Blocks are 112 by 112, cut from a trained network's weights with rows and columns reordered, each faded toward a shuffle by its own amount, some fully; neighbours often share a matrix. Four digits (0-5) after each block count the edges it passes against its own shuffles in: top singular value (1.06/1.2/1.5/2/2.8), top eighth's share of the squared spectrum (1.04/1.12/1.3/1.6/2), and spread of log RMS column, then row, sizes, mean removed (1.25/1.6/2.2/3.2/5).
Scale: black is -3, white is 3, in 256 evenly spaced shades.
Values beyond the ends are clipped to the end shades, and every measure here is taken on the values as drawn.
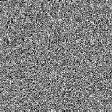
3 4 2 2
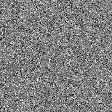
2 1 1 0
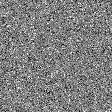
0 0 0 0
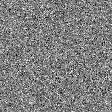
0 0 0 0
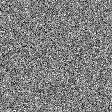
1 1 0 0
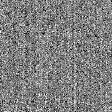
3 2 0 2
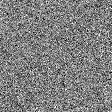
1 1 0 0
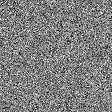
0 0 0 0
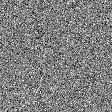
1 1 0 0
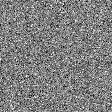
0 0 0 0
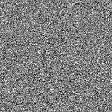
3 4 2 2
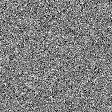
0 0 0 0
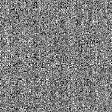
2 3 1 3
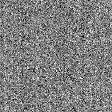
2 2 0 2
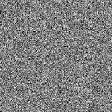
3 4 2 2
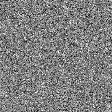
2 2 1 1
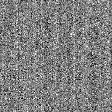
3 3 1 3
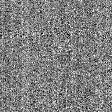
2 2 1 2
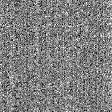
3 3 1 2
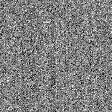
2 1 0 1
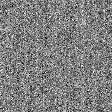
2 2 0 1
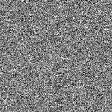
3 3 1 1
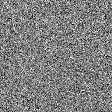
1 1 0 0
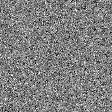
2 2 1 0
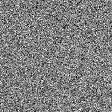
2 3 0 1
